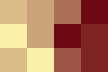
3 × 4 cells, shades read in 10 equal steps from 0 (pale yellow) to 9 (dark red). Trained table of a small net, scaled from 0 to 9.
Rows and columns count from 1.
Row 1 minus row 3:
0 3 -1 1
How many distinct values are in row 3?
4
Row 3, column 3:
6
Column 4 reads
9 8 8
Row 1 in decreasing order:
9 5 3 2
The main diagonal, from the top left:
2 3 6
